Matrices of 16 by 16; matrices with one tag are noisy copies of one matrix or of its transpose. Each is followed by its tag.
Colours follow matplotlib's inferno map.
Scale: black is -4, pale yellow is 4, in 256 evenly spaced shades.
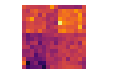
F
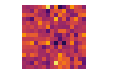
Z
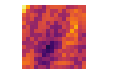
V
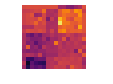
F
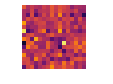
Z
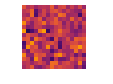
Z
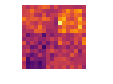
F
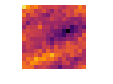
V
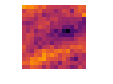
V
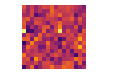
Z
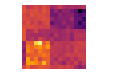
F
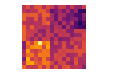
F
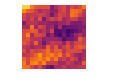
V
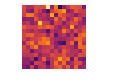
Z
